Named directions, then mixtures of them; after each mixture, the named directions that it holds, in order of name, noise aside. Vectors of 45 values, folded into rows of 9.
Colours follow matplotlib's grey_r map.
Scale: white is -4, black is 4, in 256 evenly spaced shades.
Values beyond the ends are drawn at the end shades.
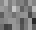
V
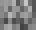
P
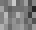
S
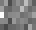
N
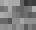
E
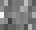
N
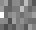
N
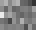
E, N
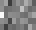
N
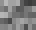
E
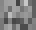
P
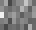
N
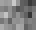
E, S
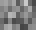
P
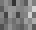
S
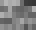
E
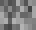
N, P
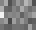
N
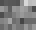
E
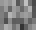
P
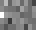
E, N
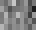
S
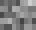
E, V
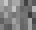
E, V
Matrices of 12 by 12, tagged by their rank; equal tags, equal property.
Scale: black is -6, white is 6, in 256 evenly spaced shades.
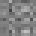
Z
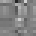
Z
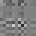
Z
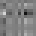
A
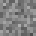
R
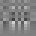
A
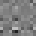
Z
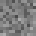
R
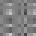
A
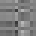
A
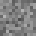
R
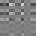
A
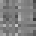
Z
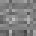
Z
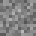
R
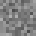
R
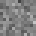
R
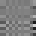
A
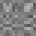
Z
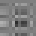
A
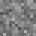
R
